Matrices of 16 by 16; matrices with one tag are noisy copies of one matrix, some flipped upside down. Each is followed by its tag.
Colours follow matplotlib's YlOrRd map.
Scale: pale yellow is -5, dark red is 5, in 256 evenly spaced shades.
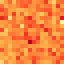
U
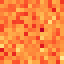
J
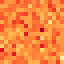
J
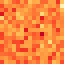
J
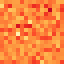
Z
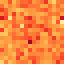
U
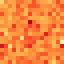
U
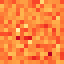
Z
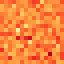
Z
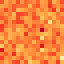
J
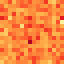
U
